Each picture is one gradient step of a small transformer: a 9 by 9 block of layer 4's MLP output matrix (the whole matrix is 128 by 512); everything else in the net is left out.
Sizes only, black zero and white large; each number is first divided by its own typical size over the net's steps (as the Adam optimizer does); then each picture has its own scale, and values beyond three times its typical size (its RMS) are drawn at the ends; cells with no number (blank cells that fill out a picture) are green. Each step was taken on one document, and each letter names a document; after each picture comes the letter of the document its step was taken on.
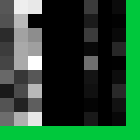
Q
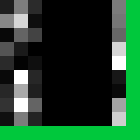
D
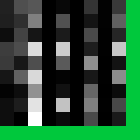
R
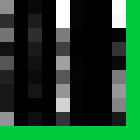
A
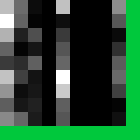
A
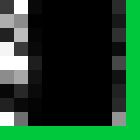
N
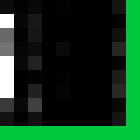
N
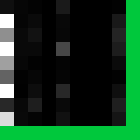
N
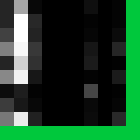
Q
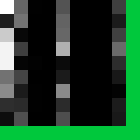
N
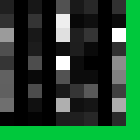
A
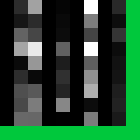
R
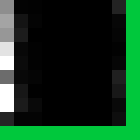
N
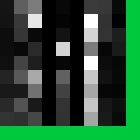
R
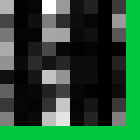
A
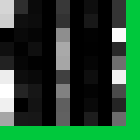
A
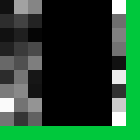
D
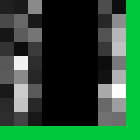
D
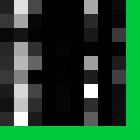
Q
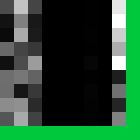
D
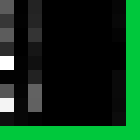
N
